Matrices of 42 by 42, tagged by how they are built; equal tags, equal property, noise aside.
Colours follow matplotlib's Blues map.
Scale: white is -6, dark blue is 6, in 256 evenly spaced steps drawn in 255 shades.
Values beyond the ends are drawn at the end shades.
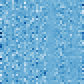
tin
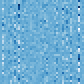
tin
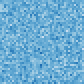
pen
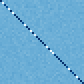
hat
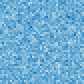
pen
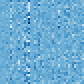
tin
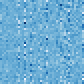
tin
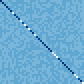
hat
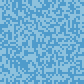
pen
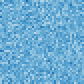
pen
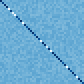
hat
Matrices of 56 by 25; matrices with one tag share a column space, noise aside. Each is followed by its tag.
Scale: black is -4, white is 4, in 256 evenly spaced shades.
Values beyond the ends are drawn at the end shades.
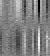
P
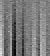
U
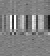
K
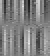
P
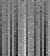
U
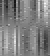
P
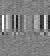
K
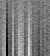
U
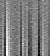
U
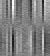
P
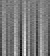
U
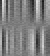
P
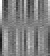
P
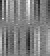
P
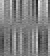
P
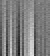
U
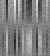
P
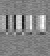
K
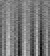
U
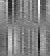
P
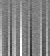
U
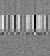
K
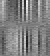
P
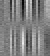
P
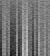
U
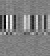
K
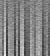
U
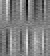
P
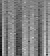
U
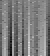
U
